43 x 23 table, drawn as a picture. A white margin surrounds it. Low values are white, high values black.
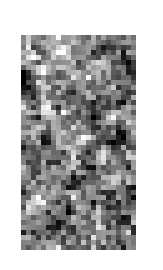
Average level on the scale: 50%. Mirror symmetry: none. Odd rows or columns: none. Histogram: bell-shaped.
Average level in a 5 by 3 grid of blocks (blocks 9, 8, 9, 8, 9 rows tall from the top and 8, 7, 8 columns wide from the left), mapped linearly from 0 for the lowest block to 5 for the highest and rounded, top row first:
005
244
424
254
344
